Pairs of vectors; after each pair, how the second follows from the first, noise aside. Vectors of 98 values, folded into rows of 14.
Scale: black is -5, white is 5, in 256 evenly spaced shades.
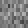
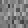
copied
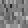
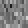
copied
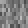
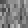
negated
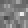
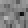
negated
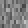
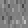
partly zeroed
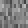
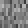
copied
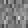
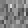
wrapped around
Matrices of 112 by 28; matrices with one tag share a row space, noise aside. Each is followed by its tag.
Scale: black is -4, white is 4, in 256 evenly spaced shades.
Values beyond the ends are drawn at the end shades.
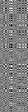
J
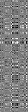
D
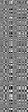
J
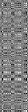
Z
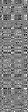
Z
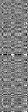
Z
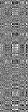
D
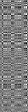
Z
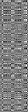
Z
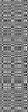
Z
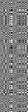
J
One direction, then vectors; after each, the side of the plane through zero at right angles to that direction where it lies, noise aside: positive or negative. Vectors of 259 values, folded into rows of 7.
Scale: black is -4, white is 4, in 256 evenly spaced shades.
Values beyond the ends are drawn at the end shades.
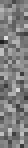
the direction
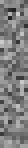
negative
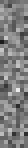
positive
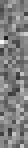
negative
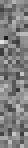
negative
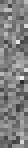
positive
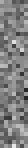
positive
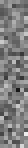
negative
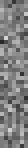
positive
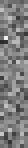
positive
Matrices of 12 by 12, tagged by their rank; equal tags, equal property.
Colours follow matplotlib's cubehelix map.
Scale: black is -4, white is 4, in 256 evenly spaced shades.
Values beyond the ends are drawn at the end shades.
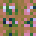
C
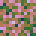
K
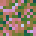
K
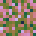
K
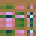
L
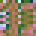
C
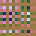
L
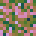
K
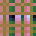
L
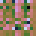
C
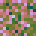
K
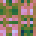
C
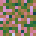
K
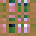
L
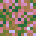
K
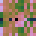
C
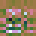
C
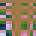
L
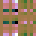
L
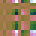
L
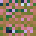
C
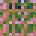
C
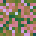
K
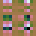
L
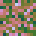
K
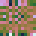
C
